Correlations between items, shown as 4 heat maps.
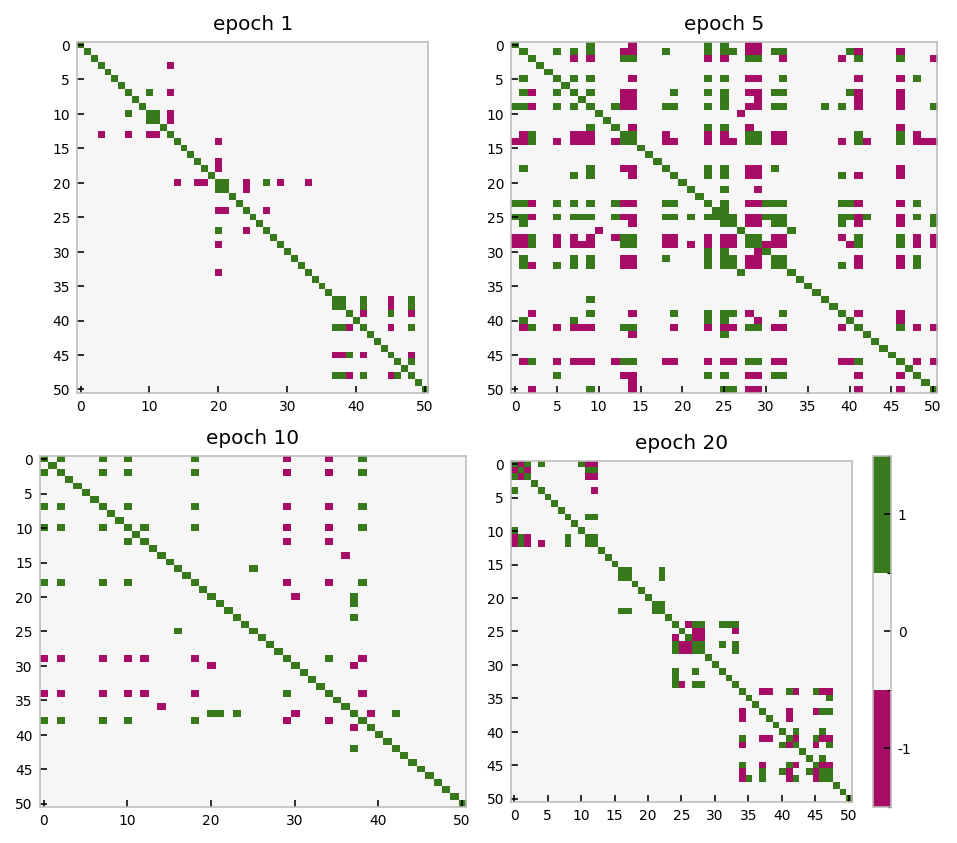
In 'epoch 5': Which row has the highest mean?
25
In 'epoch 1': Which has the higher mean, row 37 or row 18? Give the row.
37
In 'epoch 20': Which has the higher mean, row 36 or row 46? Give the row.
46
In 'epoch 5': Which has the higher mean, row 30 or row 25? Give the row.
25
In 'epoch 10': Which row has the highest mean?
10
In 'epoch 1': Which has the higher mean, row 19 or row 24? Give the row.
19
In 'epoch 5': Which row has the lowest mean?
14
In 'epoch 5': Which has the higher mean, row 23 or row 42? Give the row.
23
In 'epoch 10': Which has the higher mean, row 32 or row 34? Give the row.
32
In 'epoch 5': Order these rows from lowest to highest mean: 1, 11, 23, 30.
11, 30, 1, 23
